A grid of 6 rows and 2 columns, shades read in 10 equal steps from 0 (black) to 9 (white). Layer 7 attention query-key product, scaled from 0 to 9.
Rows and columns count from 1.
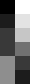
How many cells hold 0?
1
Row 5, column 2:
2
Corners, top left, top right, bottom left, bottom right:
0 9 5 1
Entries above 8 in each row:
1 0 0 0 0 0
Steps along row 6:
down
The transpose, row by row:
0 1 2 2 5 5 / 9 8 7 4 2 1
